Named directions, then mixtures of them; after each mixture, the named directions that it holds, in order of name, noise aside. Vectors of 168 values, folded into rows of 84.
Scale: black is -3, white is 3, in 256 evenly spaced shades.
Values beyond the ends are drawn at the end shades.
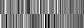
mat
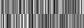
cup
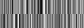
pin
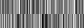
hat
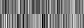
hat, mat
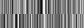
pin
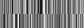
pin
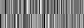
mat, pin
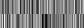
cup, hat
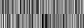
cup, hat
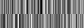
pin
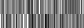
cup, mat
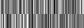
cup
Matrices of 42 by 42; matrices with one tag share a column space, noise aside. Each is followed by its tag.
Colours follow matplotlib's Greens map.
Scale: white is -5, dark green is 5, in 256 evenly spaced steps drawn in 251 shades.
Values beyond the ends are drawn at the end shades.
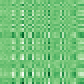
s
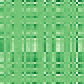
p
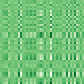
s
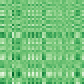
s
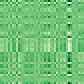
p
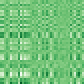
s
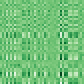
s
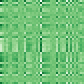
p
